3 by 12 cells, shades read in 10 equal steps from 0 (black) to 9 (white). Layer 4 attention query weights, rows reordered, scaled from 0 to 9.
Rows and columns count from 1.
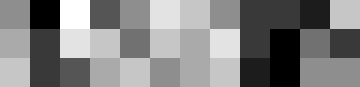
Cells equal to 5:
6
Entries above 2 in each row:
8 8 9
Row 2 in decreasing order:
8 8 7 7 6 6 4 4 2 2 2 0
